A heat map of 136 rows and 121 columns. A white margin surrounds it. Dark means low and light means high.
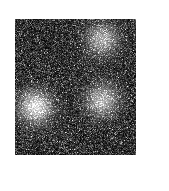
Mirror symmetry: none. Average level on the scale: 30%. Seam: none. Odd rows or columns: none. Bumps: three. Ninth with the lowest average: top left. Histogram: skewed, a long tail of high values.
